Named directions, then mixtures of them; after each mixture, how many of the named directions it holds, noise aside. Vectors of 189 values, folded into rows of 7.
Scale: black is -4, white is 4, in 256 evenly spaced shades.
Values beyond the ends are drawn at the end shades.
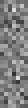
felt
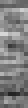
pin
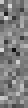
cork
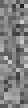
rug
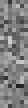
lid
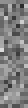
two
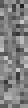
one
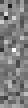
one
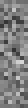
three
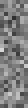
three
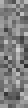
two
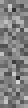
one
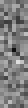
three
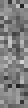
two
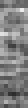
one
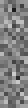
one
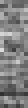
two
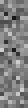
two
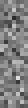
two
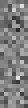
one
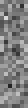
three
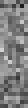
two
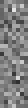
one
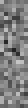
three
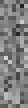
one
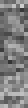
two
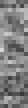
two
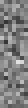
three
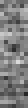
three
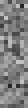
three
